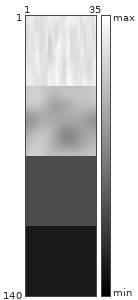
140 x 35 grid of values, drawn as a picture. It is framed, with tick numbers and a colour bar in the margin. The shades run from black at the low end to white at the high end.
The table splits into 4 rows of 1 panel. Panel 1,1: very high, streaked downward, faint in contrast. Panel 2,1: high, smooth. Panel 3,1: low, flat. Panel 4,1: very low, flat.
